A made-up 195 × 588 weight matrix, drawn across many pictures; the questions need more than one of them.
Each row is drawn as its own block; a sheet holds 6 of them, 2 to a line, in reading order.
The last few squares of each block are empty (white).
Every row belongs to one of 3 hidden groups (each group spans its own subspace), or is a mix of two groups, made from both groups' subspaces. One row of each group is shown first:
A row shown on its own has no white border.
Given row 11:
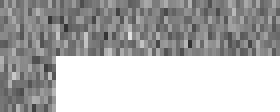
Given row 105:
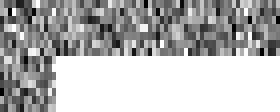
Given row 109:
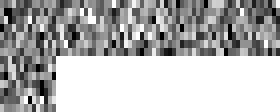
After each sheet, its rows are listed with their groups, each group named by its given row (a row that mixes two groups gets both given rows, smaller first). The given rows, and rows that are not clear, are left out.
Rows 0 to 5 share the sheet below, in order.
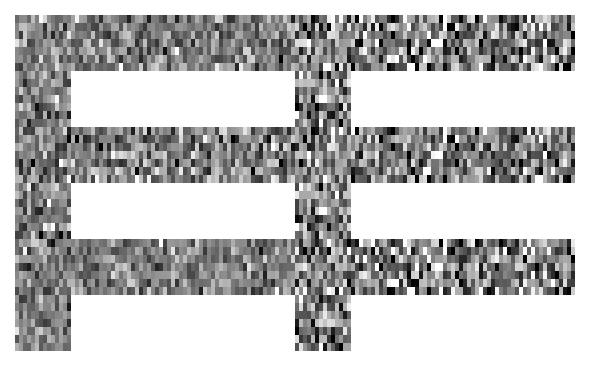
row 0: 109
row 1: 105
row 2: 11
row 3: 105
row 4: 105
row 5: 105
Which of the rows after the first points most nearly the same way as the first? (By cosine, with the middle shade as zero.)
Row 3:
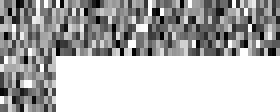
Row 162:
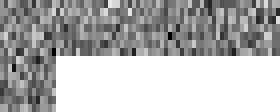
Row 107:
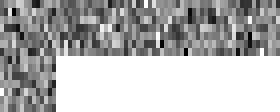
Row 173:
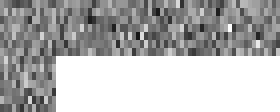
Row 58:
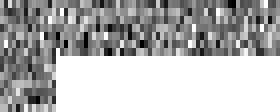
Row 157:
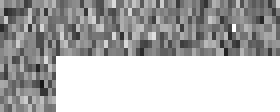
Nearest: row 173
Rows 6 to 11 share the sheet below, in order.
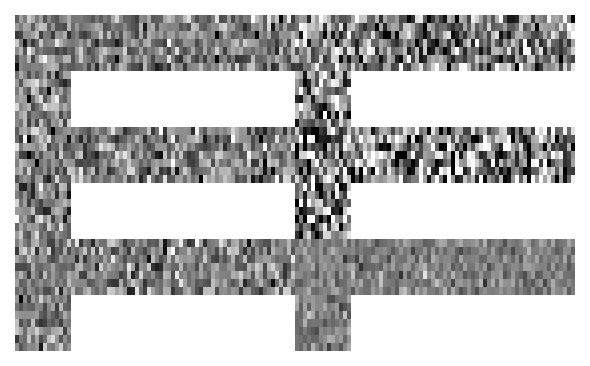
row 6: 11
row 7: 109
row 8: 105
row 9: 105
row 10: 105
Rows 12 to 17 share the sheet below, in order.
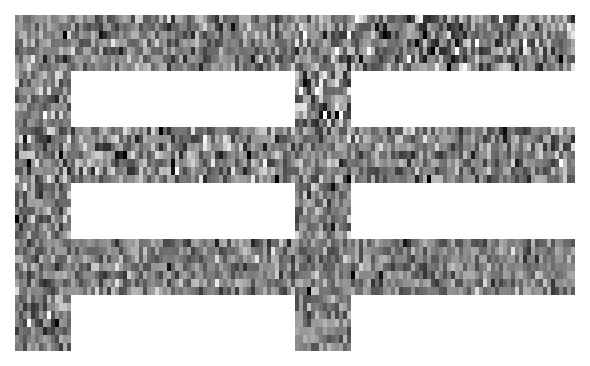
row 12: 11 and 109
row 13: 109
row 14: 105
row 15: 11
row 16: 11
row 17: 11
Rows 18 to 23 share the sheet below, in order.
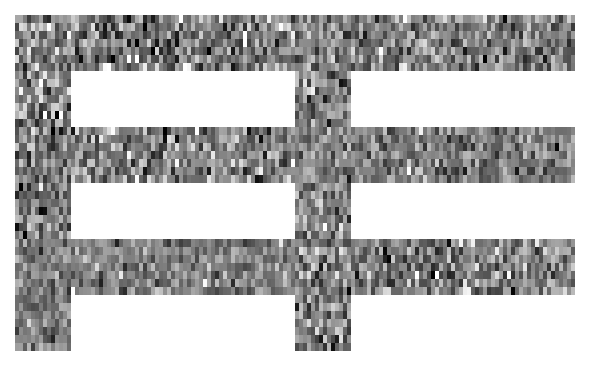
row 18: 105 and 109
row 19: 11
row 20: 105
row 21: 109
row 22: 11
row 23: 109
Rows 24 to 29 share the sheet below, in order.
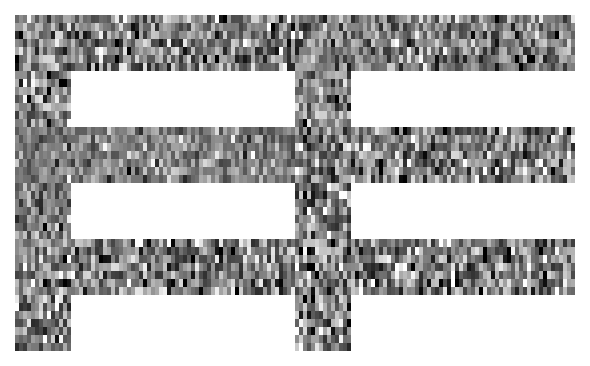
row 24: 11
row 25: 109
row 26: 109
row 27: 11
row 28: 11 and 109
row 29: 105
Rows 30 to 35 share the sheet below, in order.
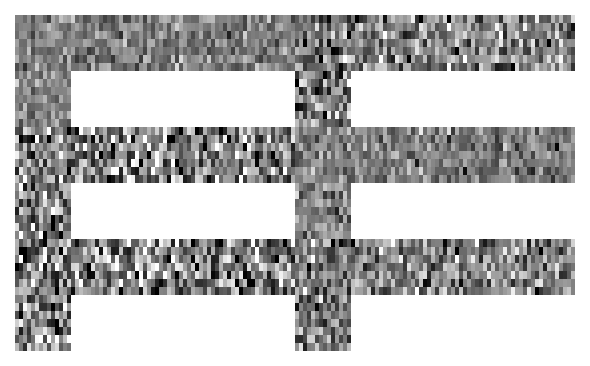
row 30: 105
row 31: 109
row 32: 105
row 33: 109
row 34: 109
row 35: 105
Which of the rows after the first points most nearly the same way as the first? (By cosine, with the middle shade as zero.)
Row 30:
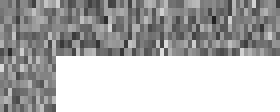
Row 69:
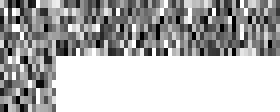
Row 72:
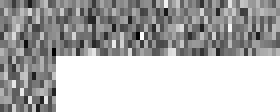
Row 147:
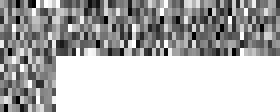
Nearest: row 147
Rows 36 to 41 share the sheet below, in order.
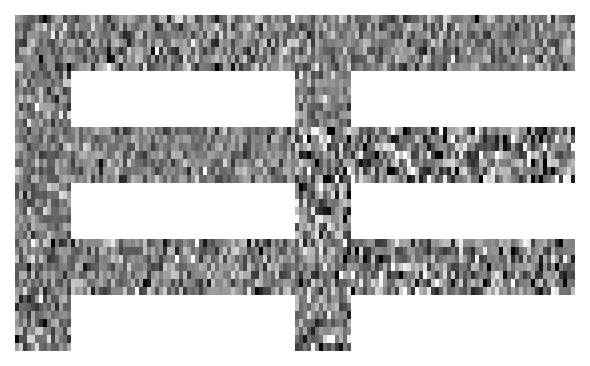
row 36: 109
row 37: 11 and 105
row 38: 11
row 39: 105
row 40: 105
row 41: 11
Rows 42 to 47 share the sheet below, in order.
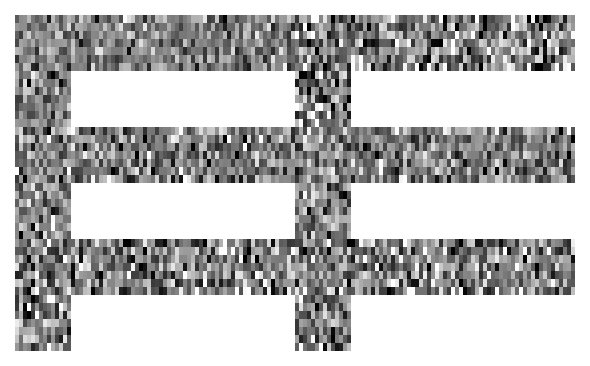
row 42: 11
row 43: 105
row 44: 105
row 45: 11
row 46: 11
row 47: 105
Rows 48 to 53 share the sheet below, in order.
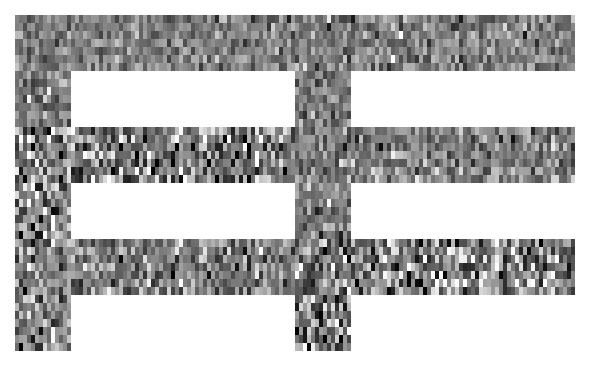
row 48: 11
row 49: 105
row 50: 105
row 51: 11
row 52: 105
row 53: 109
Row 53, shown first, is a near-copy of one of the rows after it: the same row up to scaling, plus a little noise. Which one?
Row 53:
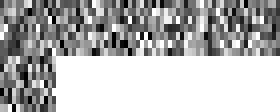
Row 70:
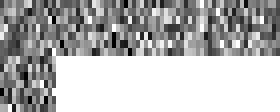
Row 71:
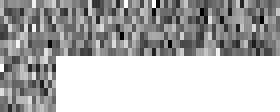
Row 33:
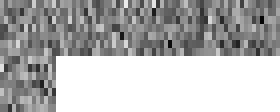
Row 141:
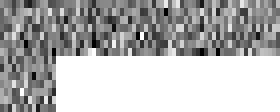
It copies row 70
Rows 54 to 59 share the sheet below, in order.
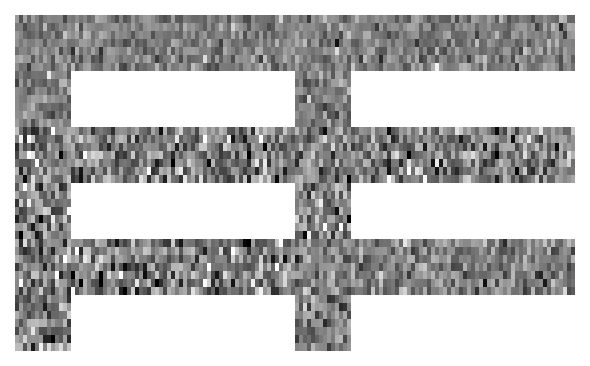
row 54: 11
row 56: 105
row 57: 109
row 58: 11
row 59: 11
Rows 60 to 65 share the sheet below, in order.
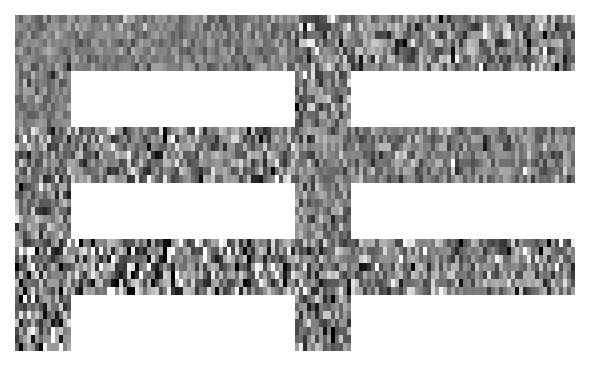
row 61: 105
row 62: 105
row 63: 105
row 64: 105
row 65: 11 and 105
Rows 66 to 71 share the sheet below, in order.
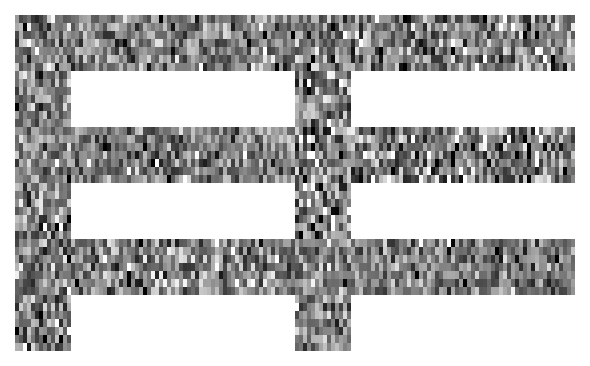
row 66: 105
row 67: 11
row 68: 109
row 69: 105
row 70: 109
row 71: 109
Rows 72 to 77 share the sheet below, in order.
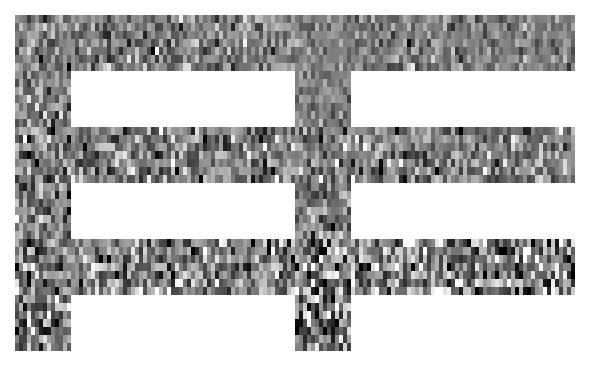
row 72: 109
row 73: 105
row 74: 105
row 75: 11
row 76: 11 and 105
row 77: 11
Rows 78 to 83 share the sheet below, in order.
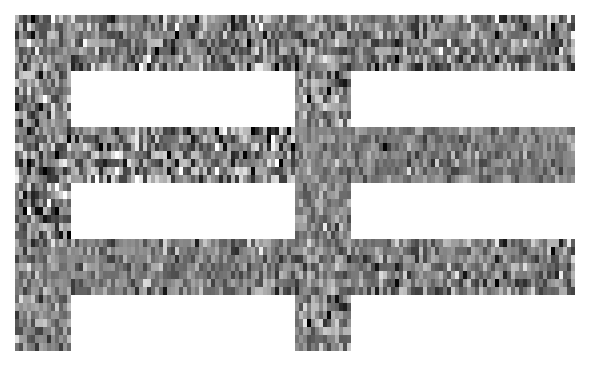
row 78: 105
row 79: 11
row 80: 11
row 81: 109
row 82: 105
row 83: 11
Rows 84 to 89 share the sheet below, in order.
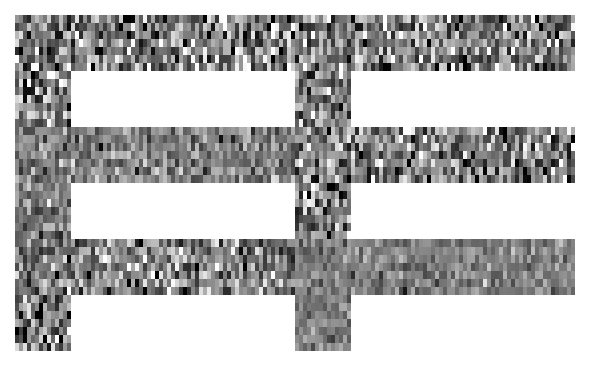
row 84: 11
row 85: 105 and 109
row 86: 11
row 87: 11
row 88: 109
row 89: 11
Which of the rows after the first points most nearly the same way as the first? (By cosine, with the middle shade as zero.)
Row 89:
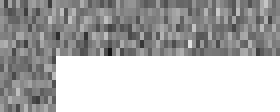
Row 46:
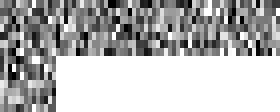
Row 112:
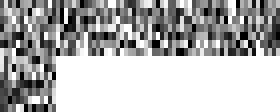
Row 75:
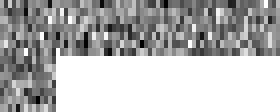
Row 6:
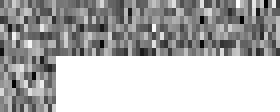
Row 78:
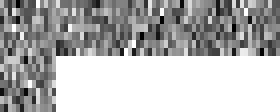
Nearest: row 75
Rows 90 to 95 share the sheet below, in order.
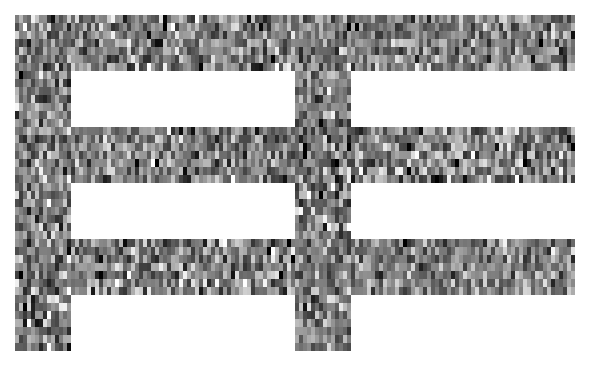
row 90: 105
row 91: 11
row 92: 109
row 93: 11 and 109
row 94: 11
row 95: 11
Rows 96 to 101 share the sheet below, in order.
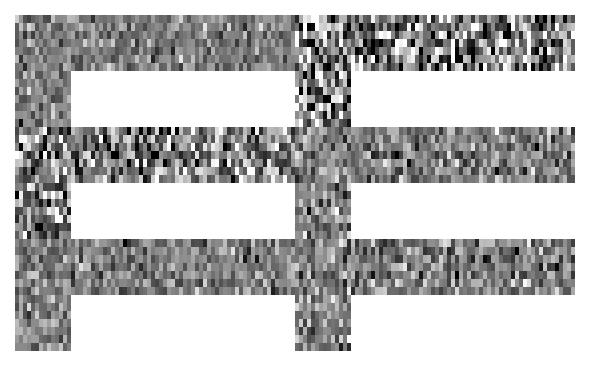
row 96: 105
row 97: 105
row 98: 109
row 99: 11 and 109
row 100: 11
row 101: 11 and 105
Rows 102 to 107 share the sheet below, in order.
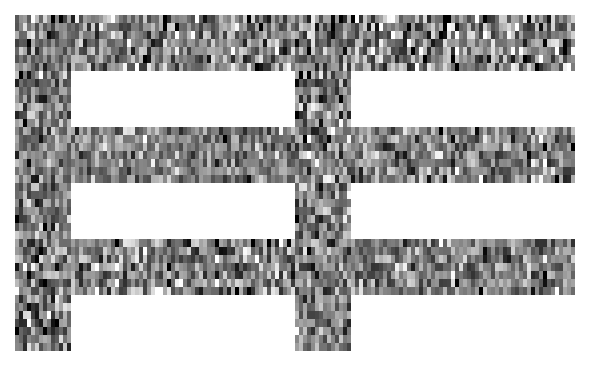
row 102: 105
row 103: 105
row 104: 11 and 109
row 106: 11
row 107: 105
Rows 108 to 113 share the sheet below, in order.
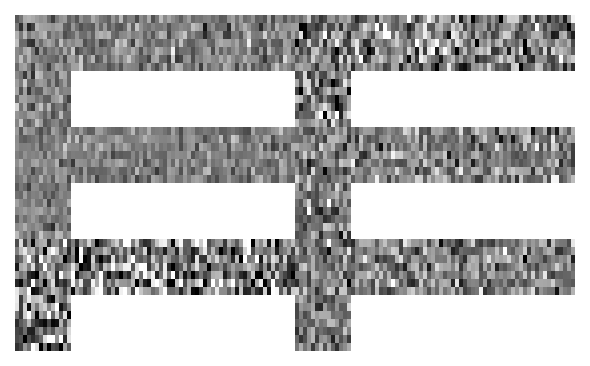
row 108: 105
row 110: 11
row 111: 11
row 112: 11
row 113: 105
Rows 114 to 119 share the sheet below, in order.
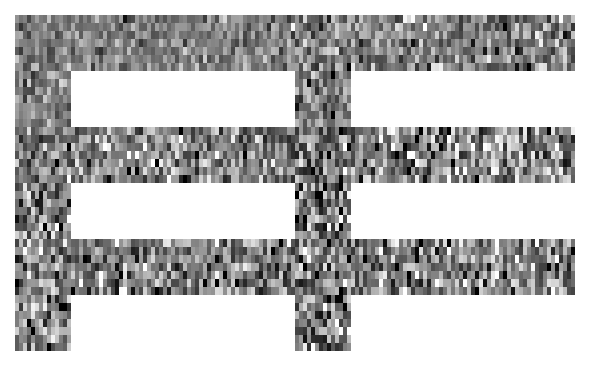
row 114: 11
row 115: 11
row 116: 109
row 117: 105 and 109
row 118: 11
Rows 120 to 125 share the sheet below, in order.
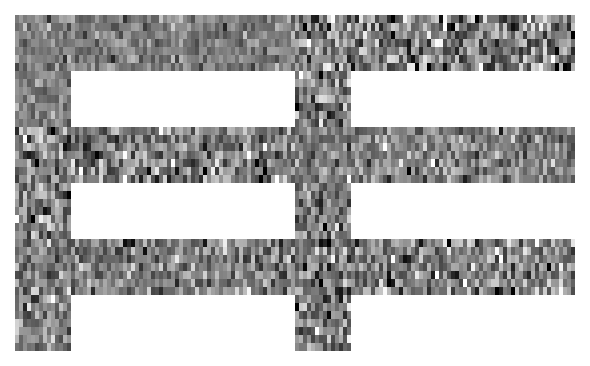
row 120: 105
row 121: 105
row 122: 11 and 105
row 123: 109
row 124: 11
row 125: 109
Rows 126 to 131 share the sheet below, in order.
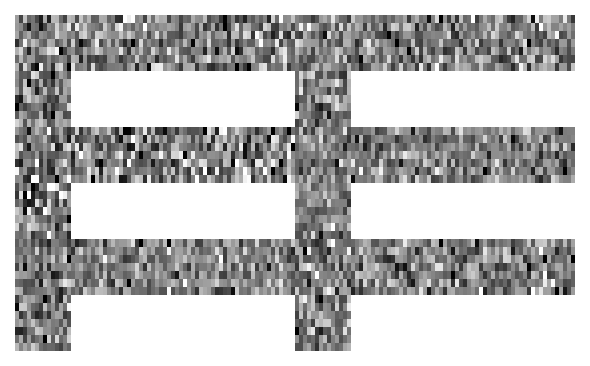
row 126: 11
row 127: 105 and 109
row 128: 11
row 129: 11
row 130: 109
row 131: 105
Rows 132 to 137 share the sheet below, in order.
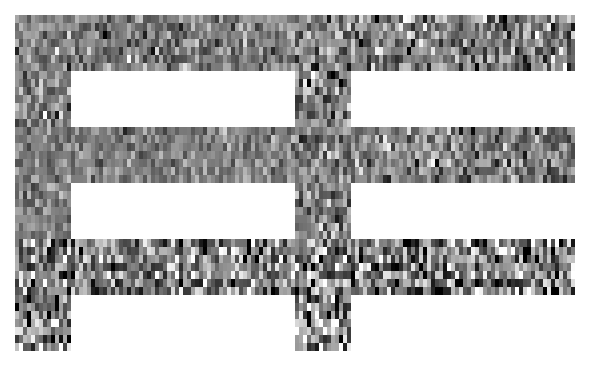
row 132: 109
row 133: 11
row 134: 11
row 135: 109
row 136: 11 and 105
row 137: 11
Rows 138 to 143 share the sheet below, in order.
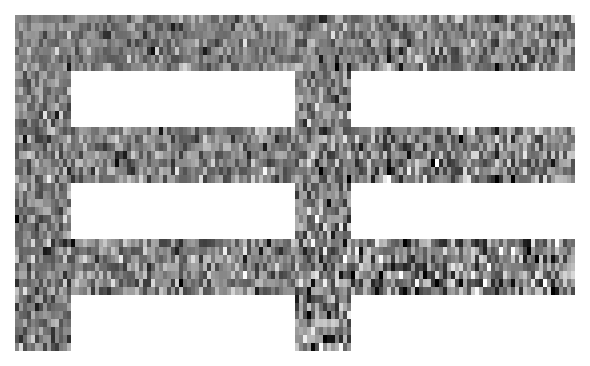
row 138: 109
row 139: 109
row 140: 105
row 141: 109
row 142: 105
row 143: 11
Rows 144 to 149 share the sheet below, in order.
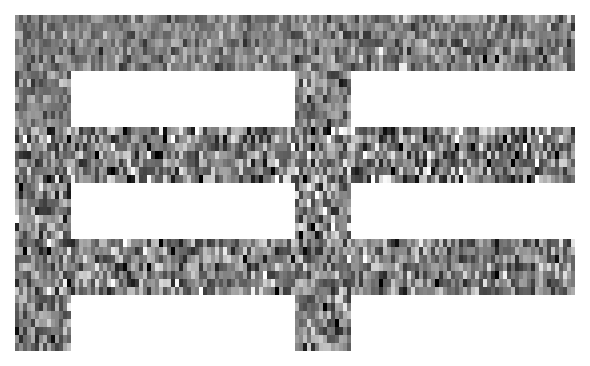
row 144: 11 and 109
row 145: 11
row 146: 105
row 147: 105
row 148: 105
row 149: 11 and 109
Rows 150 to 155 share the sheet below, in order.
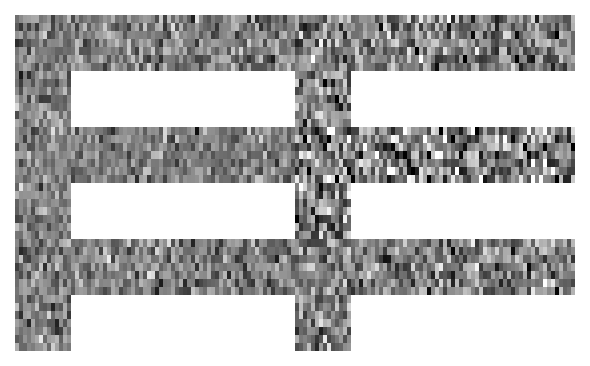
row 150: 105 and 109
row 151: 109
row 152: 105
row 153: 105
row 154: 109
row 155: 105 and 109
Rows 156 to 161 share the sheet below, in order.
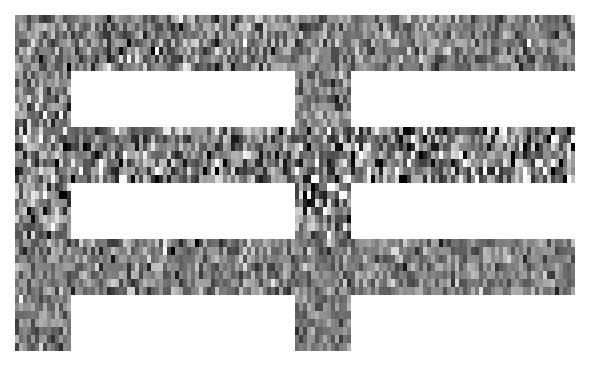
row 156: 109
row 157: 109
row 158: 11
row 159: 11
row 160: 105
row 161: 105
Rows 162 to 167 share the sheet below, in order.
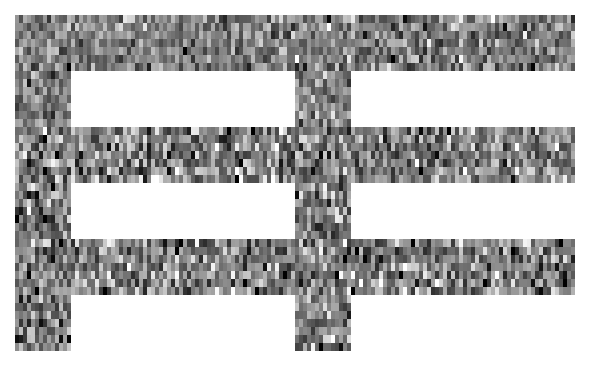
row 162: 11
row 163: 105
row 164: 11 and 109
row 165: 109
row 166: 105 and 109
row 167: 11
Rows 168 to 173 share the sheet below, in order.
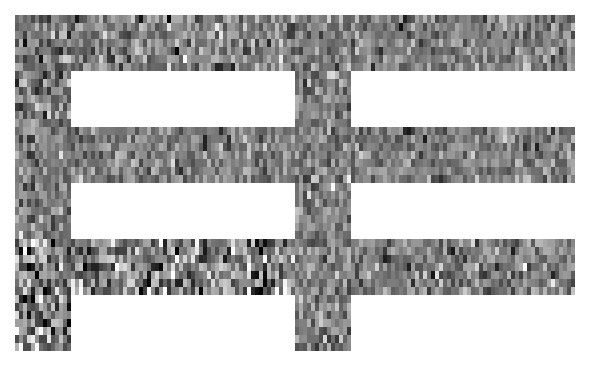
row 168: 109
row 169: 11
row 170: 105
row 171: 11
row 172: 105
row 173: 105 and 109
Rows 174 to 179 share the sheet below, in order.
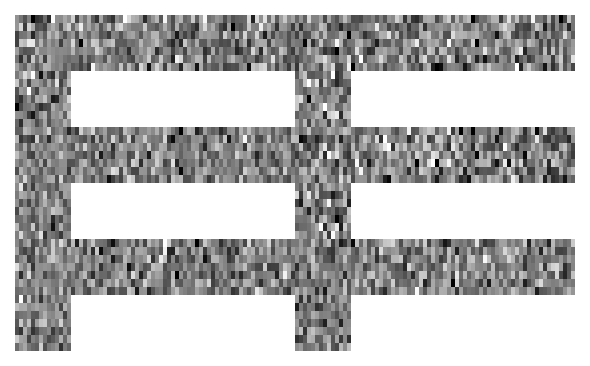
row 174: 11 and 105
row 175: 11 and 109
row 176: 105
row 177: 109
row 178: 105
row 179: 105
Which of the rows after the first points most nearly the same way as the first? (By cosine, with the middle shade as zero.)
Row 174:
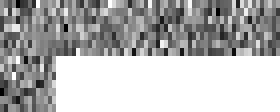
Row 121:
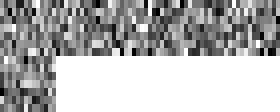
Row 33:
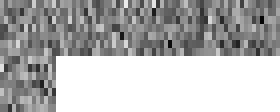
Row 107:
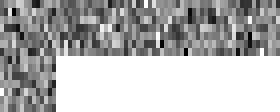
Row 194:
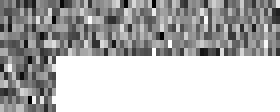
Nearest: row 121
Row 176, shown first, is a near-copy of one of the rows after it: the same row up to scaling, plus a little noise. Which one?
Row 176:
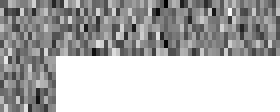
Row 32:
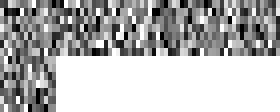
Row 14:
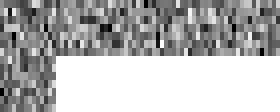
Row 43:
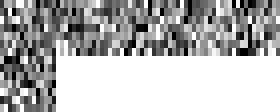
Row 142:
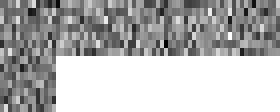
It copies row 32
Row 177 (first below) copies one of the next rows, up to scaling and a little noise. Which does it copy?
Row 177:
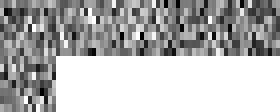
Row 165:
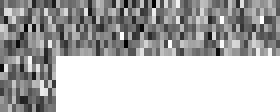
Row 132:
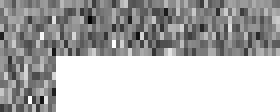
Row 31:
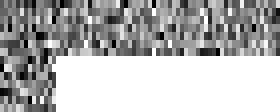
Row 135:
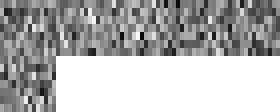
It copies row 135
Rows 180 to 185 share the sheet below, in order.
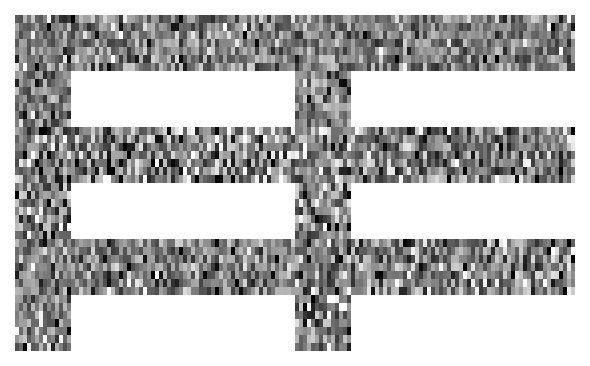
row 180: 105
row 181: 11
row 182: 109
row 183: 109
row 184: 109
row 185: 11
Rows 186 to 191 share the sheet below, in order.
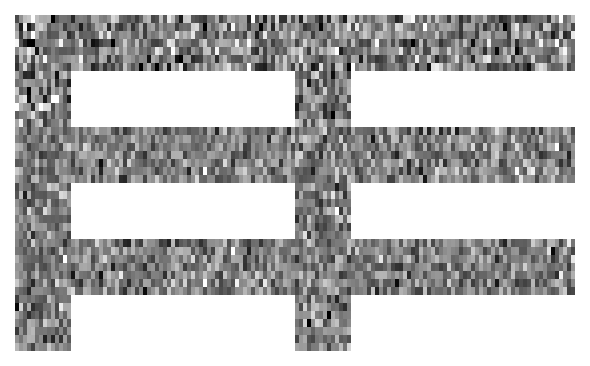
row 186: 11 and 105
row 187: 11
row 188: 11
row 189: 109
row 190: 11 and 109
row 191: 11
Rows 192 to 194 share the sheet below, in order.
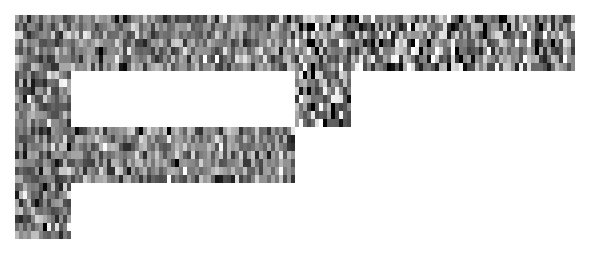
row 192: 11
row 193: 105
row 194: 109
